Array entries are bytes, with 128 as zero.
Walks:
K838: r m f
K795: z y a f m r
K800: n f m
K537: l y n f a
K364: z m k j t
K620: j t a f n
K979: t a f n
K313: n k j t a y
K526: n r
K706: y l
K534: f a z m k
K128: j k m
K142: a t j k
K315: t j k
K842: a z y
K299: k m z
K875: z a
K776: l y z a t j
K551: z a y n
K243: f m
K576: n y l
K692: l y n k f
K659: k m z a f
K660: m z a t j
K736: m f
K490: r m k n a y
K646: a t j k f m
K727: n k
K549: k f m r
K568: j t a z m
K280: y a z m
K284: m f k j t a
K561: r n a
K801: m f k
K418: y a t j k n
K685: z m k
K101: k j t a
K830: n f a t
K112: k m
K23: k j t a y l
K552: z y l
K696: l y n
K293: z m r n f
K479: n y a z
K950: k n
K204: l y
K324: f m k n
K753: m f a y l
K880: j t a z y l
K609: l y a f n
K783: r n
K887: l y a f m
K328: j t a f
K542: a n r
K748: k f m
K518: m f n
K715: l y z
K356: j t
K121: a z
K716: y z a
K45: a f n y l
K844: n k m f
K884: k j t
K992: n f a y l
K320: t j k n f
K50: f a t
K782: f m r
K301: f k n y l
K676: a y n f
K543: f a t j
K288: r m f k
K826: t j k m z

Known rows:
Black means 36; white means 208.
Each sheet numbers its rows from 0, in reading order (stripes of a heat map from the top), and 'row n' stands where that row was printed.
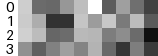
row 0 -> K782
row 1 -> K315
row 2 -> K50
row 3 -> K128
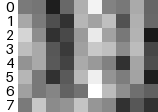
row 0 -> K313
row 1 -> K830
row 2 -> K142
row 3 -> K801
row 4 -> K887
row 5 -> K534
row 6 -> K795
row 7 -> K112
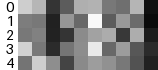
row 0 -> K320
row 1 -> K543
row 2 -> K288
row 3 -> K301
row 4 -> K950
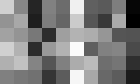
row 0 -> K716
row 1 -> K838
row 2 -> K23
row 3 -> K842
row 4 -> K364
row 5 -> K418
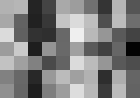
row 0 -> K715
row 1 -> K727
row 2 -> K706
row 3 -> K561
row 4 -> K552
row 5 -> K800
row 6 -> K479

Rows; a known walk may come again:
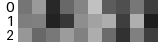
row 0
K490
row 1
K288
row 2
K128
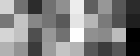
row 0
K301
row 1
K551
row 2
K736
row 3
K243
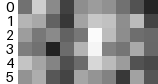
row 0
K950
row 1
K801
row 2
K795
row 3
K313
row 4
K552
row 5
K887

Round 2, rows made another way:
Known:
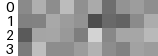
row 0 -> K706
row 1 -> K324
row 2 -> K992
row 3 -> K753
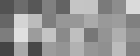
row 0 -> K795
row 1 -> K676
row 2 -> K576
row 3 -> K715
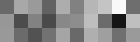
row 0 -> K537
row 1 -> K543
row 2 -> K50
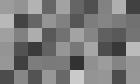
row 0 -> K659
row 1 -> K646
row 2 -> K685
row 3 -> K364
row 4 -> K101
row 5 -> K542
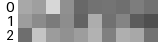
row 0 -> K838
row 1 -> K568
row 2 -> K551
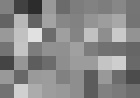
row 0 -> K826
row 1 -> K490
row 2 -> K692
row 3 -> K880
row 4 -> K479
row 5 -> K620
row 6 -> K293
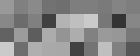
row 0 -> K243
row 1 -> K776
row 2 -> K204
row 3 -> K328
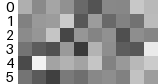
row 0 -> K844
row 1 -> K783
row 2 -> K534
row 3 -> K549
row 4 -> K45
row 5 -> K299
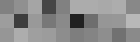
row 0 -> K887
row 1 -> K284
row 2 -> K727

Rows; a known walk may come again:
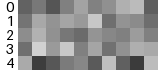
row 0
K121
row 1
K552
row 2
K800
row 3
K696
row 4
K884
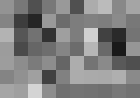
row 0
K830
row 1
K826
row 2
K660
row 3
K356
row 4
K568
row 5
K887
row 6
K838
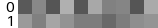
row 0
K526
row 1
K950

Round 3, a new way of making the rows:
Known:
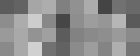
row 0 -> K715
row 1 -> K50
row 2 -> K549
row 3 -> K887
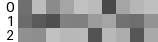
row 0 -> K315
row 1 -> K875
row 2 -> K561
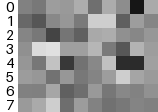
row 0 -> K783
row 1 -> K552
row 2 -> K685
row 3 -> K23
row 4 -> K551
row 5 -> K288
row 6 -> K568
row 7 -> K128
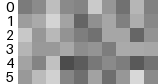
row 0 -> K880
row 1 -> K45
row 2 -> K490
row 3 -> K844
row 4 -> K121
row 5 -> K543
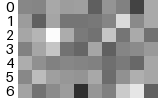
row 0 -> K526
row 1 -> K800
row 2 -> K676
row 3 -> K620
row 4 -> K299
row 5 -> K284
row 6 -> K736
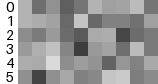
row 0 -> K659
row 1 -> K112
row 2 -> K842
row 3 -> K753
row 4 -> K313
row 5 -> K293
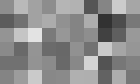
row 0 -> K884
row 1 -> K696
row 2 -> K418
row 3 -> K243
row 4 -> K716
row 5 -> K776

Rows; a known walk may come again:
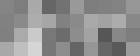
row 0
K568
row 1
K537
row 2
K609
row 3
K542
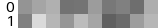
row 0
K979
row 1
K101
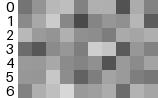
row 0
K706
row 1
K50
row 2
K844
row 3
K552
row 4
K826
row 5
K830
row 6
K301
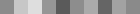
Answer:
K992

